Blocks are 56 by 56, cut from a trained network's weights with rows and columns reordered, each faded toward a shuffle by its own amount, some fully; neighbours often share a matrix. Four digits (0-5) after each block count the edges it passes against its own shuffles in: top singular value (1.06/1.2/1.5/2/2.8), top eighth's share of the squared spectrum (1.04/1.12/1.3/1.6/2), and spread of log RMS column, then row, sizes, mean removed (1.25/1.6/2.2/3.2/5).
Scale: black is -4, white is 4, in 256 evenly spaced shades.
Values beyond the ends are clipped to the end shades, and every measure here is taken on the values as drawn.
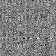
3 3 0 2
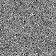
0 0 0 0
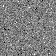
0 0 0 0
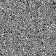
0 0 0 0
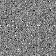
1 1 0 1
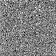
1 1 0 0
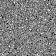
0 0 0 0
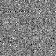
2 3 1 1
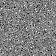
1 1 0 0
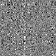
3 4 2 2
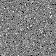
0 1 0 0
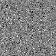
2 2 1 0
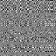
4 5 2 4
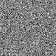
3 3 0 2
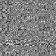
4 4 1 3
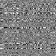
4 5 1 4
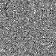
2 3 1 1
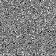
2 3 0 1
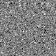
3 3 1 1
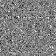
2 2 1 1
